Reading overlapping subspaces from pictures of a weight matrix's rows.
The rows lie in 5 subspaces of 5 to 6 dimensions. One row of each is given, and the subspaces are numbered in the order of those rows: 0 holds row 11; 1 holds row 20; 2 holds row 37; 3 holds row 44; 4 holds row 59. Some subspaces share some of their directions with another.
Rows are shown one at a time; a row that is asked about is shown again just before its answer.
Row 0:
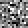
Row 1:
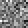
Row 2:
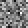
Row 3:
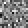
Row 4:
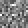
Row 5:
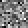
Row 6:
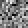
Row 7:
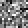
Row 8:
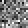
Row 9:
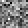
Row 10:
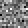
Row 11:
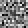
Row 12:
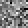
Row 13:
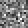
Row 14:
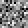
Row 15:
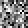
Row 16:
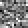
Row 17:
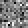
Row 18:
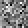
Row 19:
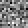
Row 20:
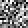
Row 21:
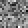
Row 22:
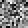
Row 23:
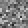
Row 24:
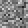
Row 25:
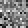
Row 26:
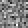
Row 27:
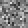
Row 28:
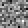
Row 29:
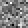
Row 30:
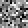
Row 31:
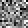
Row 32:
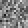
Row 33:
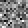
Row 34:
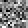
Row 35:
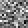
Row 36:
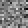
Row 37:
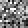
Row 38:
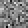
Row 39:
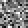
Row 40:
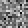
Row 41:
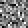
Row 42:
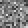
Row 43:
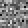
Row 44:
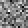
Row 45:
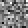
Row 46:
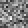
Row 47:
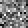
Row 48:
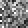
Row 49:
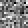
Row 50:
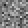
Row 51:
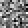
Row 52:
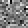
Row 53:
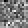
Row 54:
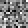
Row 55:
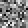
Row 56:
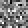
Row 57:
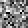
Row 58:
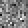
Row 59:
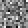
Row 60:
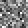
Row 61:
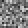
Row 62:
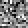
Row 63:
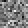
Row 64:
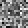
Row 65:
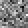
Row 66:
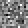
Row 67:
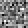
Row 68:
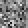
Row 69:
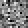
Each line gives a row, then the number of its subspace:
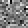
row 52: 0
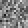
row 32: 2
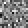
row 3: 4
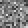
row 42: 1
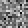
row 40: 1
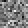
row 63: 4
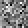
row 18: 3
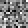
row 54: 4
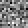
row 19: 2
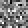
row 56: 4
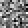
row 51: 4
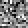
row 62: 4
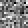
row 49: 1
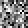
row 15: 3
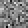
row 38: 4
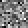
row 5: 4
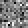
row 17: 4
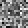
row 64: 1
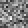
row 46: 1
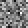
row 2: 1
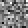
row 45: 1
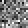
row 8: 4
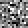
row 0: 2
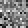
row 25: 4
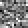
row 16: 1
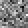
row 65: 3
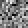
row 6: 1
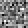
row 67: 0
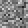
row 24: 3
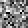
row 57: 3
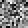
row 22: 1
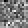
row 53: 4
